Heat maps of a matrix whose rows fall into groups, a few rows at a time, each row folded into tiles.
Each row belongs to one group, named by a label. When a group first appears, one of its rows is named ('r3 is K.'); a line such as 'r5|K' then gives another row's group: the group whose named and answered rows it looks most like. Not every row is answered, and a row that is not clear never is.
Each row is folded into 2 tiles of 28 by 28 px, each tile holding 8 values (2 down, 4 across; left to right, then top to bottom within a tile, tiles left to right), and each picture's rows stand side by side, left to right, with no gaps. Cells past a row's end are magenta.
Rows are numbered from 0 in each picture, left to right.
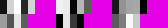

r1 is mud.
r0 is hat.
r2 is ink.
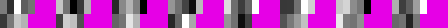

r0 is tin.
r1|mud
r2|ink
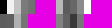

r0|hat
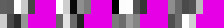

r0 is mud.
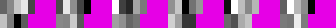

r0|mud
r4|hat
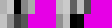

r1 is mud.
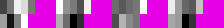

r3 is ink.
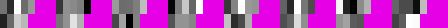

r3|hat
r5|tin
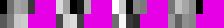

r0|ink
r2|mud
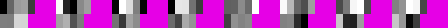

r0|ink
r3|hat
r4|hat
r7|mud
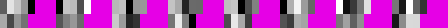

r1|hat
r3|mud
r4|mud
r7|tin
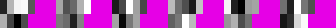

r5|tin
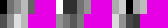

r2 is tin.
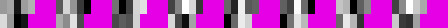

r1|ink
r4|tin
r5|tin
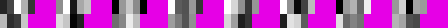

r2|ink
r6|hat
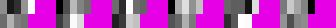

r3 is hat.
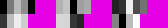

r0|ink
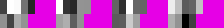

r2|tin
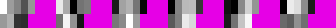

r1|mud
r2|ink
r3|ink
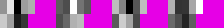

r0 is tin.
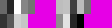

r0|tin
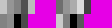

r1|mud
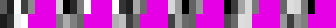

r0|tin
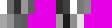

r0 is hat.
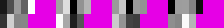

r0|hat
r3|ink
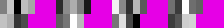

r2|mud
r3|tin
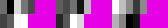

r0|tin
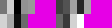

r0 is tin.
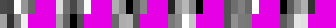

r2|mud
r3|ink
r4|hat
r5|ink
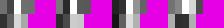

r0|tin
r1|tin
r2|tin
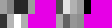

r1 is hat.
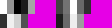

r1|tin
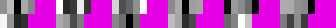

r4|ink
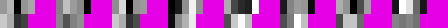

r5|ink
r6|mud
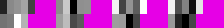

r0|ink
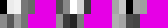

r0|hat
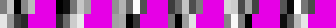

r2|mud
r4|mud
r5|tin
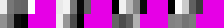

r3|hat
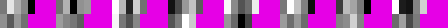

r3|ink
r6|ink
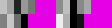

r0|mud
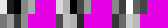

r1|mud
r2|tin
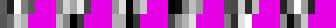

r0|tin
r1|mud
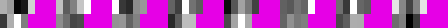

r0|mud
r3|tin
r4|ink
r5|hat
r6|tin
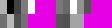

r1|tin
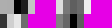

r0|mud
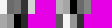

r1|mud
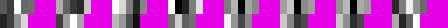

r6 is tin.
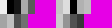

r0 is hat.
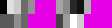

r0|hat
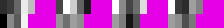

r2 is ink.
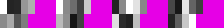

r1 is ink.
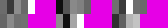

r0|hat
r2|tin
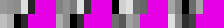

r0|mud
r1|mud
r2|hat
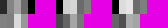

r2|hat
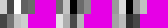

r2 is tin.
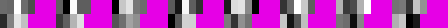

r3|tin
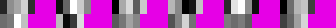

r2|hat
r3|mud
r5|ink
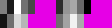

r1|ink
